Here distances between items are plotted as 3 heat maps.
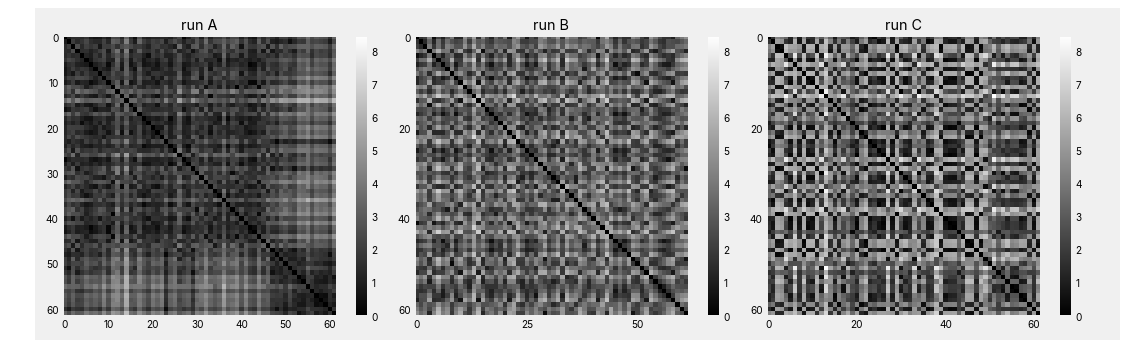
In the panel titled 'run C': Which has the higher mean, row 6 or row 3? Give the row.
6
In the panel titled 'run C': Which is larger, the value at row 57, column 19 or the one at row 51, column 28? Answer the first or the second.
the second
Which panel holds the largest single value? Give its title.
run C
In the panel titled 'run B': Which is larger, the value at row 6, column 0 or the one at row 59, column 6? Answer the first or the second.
the second
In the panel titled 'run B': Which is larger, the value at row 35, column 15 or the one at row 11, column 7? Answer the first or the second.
the second
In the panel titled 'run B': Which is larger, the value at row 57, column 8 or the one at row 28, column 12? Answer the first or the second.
the first
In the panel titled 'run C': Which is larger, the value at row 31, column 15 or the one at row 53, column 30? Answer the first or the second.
the first
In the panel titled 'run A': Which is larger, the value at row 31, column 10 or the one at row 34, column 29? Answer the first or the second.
the second
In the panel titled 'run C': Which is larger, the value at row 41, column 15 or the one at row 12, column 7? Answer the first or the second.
the second
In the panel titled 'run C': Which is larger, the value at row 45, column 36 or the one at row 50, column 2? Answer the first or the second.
the first
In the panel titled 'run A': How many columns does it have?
62
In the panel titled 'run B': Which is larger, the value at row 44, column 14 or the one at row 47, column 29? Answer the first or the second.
the second
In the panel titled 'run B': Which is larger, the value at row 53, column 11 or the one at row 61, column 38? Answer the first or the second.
the second
